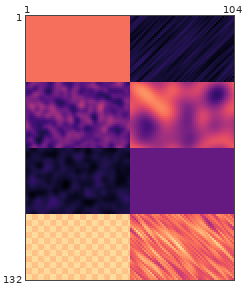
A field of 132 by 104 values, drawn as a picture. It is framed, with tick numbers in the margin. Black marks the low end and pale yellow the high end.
It is made of 4 by 2 panels. Panel 1,1: high, flat. Panel 1,2: very low, slanting up to the right, faint in contrast. Panel 2,1: low, blotchy. Panel 2,2: middling, smooth, strong in contrast. Panel 3,1: very low, blotchy, faint in contrast. Panel 3,2: low, flat. Panel 4,1: very high, checkered, faint in contrast. Panel 4,2: high, slanting down to the right.
